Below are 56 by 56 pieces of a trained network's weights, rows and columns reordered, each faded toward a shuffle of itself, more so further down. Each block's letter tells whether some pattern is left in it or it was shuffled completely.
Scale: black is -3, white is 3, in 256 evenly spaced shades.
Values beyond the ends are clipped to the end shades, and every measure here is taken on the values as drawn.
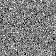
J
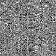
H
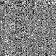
H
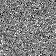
J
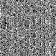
H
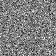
J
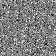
J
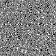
H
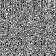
H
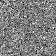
J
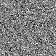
J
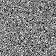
J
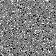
J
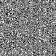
H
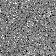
J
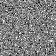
J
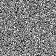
J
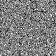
J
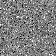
J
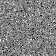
J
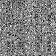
H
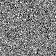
J
